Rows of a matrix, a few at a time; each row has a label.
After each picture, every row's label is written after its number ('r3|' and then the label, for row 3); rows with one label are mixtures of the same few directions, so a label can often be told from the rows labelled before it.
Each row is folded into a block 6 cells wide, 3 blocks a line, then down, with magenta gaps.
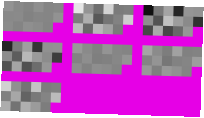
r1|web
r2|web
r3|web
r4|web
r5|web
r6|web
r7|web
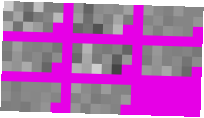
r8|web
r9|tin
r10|web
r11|tin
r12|tin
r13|tin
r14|tin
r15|web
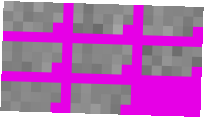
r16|web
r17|tin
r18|tin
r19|tin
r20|tin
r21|web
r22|web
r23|tin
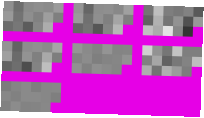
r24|tin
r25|tin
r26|tin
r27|tin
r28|web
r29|web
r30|web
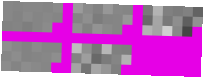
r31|tin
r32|web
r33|tin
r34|web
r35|web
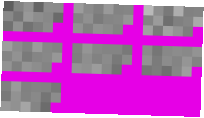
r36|web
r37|web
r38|web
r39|web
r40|tin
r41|tin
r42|tin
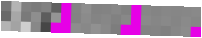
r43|tin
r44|tin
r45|tin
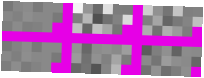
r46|web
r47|web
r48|web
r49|web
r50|tin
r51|web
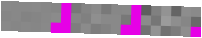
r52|web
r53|web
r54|web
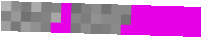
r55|web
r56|web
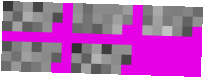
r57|web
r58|tin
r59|tin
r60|web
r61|web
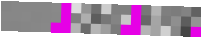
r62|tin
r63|web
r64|tin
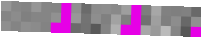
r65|web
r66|tin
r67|tin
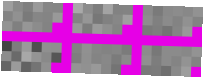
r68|web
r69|web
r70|tin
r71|web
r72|tin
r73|tin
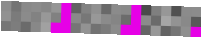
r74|tin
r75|web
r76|web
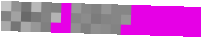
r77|web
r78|web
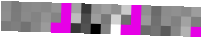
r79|tin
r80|tin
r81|tin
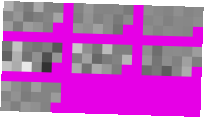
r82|web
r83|tin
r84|web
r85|tin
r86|web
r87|tin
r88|web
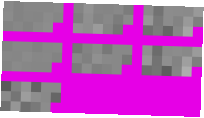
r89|tin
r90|tin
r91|tin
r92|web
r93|web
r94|tin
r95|web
